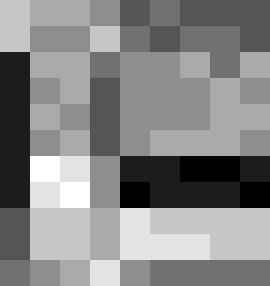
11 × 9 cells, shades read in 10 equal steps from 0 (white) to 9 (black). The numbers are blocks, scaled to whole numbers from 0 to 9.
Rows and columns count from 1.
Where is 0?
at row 7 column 2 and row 8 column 3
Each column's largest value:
8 4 4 6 9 8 9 9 9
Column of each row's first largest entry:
5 6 1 1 1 1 7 5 1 1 1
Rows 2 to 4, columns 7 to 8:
5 5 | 3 5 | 4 3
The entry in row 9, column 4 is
3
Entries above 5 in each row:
4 2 1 2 2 2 6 6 1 1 0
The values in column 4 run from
1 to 6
